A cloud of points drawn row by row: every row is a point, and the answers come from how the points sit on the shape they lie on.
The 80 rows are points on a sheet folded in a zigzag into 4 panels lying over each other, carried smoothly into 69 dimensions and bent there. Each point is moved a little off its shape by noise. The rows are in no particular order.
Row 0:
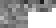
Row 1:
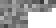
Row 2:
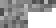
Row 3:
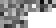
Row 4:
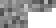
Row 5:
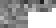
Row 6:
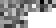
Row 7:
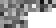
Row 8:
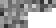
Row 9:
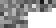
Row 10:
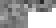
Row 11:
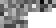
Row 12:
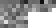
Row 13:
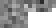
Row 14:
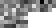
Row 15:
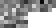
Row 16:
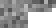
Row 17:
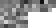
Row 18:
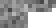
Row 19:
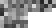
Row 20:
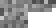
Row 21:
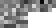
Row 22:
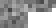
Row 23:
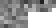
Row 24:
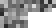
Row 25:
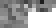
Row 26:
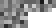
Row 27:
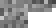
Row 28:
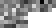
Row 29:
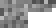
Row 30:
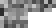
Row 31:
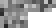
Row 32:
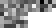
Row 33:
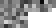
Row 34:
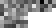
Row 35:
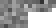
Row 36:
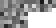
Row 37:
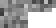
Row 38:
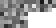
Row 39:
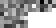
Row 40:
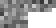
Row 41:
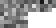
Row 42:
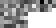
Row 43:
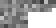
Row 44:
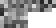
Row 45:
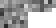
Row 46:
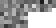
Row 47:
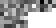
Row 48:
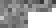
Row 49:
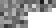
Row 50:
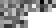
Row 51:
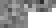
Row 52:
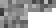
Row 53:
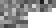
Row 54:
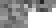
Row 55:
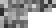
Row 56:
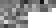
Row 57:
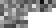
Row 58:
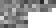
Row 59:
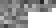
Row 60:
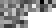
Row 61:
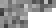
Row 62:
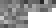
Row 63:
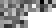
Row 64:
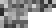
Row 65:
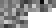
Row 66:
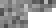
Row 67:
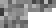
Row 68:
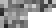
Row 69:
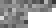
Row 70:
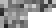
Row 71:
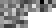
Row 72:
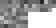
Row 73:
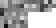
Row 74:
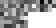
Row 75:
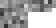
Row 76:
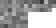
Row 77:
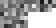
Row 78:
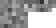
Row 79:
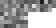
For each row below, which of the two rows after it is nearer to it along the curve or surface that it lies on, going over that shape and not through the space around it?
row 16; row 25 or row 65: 25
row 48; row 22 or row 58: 58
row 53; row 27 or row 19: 19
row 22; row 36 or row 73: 73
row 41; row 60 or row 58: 58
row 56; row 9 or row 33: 33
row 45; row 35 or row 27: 27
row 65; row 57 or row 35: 57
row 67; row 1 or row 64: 64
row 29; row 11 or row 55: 55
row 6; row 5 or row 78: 5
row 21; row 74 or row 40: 74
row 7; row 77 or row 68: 77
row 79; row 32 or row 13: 32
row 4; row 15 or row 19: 19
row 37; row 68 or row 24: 68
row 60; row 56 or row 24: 56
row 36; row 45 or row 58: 58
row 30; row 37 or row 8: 37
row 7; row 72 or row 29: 72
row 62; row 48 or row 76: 48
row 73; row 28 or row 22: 22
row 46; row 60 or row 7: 7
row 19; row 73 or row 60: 73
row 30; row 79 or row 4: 4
